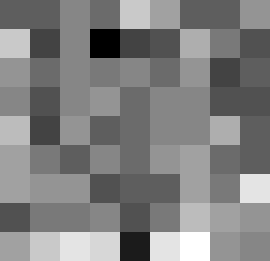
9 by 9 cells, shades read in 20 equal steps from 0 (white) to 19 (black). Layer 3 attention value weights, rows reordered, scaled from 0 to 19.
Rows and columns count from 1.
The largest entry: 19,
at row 2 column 4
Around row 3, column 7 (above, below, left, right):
6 9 11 14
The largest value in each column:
13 14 12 19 17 13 12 14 13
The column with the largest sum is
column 5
